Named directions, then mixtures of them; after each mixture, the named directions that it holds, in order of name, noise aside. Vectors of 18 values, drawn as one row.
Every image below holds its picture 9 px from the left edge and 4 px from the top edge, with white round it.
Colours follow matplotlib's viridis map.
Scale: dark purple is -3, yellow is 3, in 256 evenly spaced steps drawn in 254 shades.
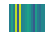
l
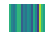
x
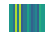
l, x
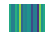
l, x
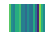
x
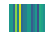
l, x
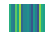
l, x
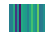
l, x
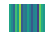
l, x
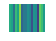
l, x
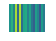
l
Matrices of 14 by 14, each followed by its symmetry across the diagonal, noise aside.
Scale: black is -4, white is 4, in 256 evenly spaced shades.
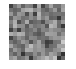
symmetric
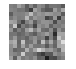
antisymmetric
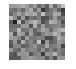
neither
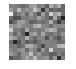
neither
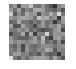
neither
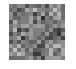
symmetric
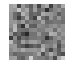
neither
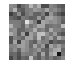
symmetric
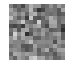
antisymmetric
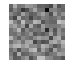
neither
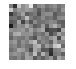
antisymmetric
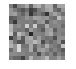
neither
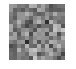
symmetric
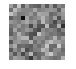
symmetric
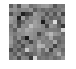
symmetric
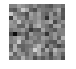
neither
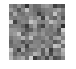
antisymmetric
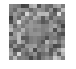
symmetric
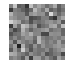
antisymmetric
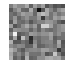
antisymmetric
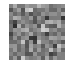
antisymmetric
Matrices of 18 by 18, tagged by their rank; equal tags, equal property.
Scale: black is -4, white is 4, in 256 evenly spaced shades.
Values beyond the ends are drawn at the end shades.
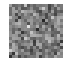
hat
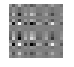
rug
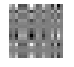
rug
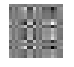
rug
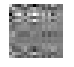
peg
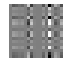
rug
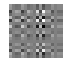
rug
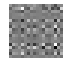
peg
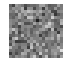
hat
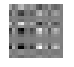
rug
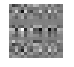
peg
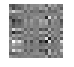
peg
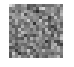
hat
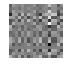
peg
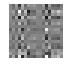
peg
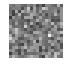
hat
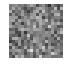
hat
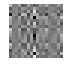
peg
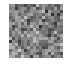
hat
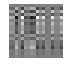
rug
